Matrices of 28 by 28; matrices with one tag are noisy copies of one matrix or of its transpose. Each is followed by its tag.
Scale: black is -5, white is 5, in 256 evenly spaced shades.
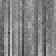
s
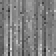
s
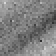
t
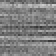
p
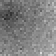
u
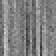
p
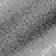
t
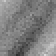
t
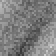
t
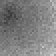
u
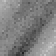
t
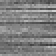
s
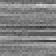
p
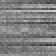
s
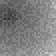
u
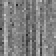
p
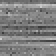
p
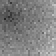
u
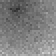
u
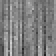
s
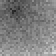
u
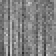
s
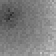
u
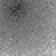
u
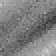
t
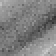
t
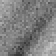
t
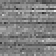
s
